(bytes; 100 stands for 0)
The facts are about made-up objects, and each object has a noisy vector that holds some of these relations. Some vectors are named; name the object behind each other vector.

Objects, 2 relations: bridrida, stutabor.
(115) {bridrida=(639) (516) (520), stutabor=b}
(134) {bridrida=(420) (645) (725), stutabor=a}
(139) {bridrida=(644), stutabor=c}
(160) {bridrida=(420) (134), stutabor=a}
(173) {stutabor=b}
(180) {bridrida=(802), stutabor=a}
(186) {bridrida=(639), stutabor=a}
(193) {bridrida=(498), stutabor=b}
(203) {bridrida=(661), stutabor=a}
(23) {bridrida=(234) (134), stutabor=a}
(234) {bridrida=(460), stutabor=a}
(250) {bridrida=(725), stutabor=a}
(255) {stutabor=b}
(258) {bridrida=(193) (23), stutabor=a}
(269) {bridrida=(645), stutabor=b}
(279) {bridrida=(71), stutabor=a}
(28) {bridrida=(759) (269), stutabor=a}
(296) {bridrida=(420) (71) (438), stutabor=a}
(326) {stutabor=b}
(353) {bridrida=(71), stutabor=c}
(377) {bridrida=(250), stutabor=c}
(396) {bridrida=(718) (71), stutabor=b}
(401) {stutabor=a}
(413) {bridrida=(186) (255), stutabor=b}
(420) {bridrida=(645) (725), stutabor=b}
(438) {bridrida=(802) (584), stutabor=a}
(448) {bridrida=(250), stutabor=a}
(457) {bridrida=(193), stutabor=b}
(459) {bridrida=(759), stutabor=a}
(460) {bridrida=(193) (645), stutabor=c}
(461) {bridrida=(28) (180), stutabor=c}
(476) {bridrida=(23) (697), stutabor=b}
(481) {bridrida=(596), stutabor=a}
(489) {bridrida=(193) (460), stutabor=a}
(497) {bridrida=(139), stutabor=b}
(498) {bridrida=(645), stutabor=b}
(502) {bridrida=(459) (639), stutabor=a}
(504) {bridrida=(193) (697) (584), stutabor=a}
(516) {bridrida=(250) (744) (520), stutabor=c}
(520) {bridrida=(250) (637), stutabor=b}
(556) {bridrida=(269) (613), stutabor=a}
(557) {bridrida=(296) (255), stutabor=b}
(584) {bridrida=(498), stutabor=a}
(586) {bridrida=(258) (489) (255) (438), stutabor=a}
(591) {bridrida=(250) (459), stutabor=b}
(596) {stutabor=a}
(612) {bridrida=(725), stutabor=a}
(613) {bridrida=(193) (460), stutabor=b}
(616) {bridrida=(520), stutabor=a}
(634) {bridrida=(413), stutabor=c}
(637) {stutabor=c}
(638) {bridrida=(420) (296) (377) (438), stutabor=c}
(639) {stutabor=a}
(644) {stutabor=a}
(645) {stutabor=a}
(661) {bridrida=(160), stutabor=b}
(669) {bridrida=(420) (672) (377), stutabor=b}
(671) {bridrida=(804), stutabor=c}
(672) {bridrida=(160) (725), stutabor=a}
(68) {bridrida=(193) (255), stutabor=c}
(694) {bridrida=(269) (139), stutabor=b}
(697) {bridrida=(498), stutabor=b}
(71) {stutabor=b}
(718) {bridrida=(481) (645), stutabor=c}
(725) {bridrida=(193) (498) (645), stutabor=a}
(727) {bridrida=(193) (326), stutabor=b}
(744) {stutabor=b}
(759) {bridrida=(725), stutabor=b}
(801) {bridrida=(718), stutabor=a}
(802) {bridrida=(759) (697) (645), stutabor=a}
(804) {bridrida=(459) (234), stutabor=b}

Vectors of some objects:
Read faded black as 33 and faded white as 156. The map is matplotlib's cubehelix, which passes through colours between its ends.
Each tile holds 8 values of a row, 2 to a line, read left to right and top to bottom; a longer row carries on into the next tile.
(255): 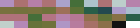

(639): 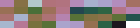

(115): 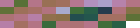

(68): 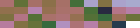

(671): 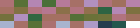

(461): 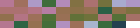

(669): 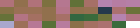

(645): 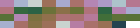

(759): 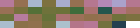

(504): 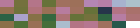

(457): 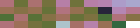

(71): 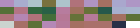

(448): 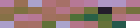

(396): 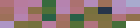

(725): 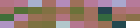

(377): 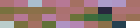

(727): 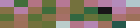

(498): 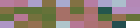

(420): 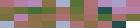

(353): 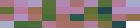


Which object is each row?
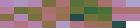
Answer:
(203)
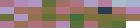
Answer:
(801)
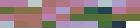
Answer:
(637)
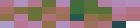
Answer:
(661)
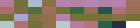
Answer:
(459)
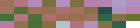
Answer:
(460)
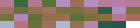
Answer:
(804)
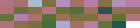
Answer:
(28)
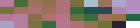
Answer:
(413)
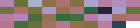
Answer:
(497)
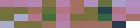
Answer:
(296)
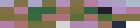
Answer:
(326)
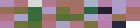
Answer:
(644)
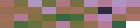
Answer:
(694)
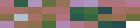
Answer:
(502)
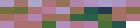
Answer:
(616)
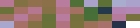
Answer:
(557)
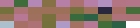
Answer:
(591)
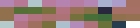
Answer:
(250)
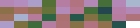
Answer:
(279)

